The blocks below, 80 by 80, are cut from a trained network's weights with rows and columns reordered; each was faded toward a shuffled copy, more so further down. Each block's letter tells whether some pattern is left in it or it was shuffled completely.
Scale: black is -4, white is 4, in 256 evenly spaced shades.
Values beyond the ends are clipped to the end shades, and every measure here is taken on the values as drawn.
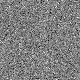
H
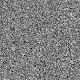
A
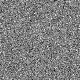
H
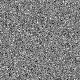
H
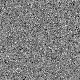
H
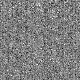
A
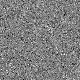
H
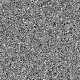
H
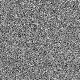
H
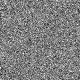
H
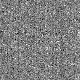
A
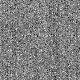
A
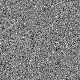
H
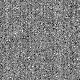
A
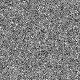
A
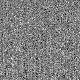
A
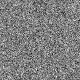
H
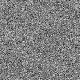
A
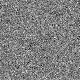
H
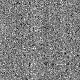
A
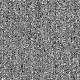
A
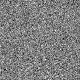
A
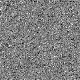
A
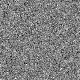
H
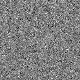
H
